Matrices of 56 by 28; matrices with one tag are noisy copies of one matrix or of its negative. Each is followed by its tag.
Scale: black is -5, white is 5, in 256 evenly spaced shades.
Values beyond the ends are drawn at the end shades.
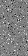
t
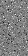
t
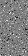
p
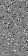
t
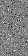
t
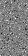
p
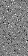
t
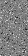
p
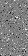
p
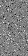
t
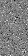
p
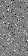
t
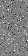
t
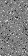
p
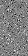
t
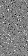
t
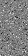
p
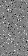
t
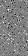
t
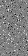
t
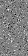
t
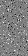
t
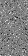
p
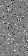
t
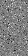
t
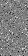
p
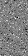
p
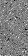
p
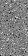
p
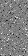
p
